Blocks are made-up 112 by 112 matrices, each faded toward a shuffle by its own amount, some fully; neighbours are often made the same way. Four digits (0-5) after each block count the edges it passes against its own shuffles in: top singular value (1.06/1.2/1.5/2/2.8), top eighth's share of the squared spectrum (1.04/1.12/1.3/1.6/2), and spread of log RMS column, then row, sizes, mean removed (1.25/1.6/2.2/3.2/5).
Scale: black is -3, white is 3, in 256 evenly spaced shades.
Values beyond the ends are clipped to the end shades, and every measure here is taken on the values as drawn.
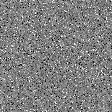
0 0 0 0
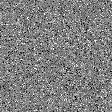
2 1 0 0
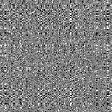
5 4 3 3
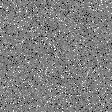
0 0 0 0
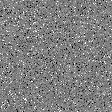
2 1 0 0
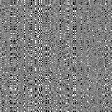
5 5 4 3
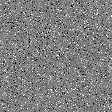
2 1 0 0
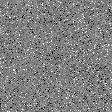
1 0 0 0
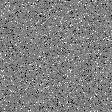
0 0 0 0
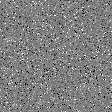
0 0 0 0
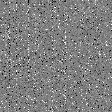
3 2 2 0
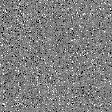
3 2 2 0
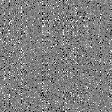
4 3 3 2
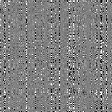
5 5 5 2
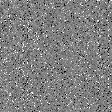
3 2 1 0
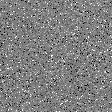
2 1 0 0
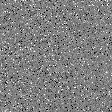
2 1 0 0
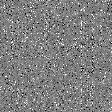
3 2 2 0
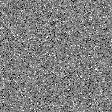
3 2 1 0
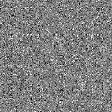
3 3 2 1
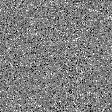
2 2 1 0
